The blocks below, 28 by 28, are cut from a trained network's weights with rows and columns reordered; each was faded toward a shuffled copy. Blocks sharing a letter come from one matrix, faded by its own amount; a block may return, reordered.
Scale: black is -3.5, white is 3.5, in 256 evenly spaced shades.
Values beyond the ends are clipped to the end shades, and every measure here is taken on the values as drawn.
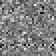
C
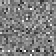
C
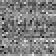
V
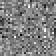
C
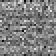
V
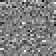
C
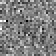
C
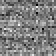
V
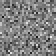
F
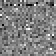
C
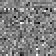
C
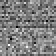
V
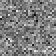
F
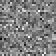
F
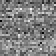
V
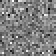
C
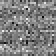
V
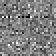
C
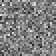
F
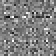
C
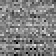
V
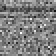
V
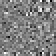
C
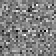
C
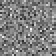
F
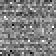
V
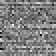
V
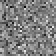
F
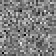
F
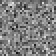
F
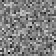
F
